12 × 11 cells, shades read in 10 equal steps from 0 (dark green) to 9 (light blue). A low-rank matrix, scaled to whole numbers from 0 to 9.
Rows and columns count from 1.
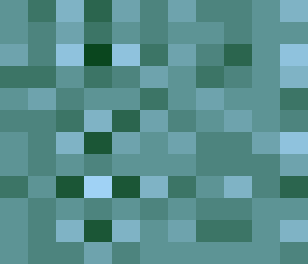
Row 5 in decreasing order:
6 6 5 5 5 5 5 5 4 3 3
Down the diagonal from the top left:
5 4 8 3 5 6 6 4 7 5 7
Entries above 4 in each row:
6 7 6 5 8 5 7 6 5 6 7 7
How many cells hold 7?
10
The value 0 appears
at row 3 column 4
